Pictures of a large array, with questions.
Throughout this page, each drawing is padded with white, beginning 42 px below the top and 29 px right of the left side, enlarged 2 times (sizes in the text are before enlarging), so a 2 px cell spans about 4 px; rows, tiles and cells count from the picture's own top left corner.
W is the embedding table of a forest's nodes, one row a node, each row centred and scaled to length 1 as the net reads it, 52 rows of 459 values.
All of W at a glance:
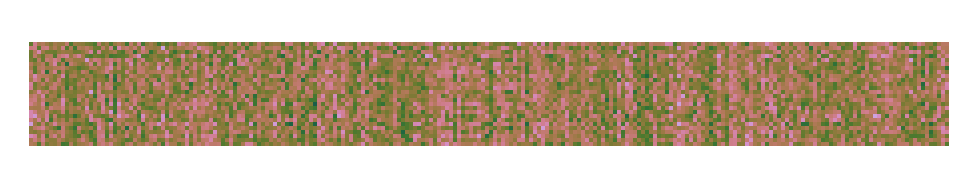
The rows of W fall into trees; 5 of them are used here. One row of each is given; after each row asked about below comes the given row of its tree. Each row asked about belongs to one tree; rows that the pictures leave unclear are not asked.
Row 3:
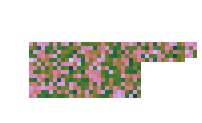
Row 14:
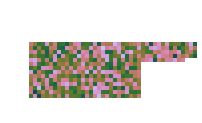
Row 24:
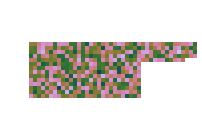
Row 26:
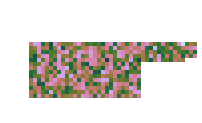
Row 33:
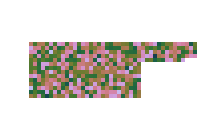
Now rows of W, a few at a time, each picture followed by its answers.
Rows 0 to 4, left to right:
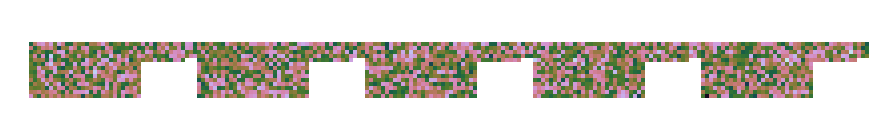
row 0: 24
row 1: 33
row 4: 24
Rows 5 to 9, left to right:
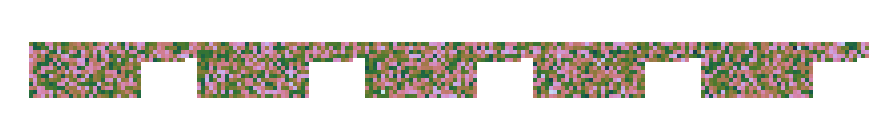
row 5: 14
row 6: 33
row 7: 33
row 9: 14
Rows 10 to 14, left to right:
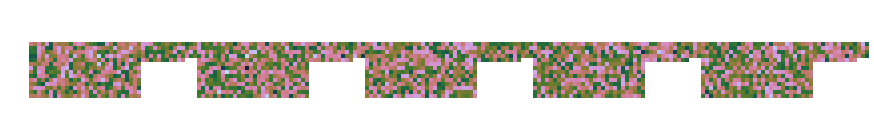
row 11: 14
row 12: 26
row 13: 14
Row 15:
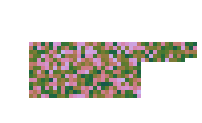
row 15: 26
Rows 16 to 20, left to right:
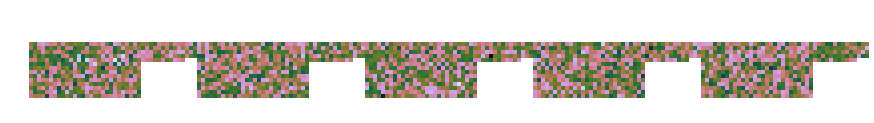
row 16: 24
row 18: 33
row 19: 3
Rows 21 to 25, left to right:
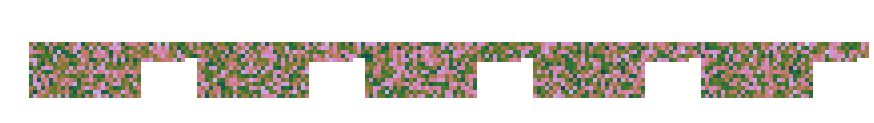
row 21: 14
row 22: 14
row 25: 14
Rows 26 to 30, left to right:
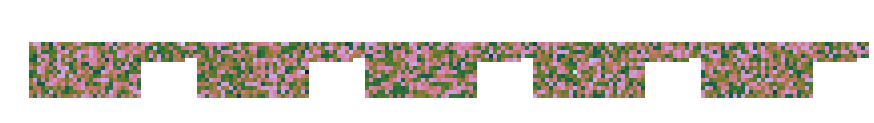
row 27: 24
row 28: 26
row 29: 24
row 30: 26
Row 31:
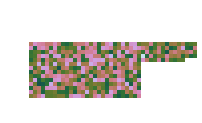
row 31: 26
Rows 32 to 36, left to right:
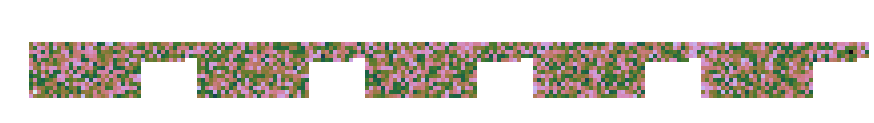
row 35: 3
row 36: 3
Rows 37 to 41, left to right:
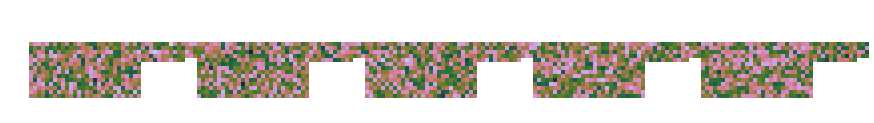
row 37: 3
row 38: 24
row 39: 3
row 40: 26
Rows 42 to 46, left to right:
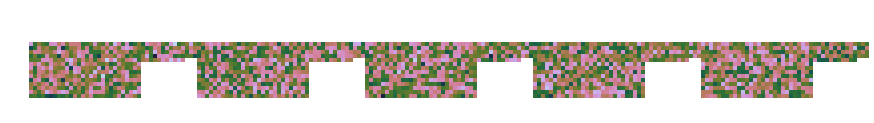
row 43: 24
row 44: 26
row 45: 33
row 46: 26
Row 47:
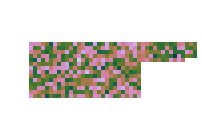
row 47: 26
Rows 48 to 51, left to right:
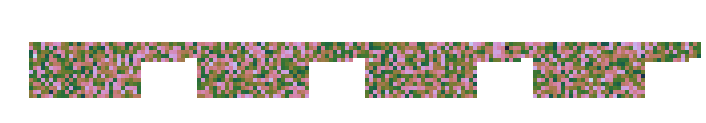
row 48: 24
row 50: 14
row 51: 26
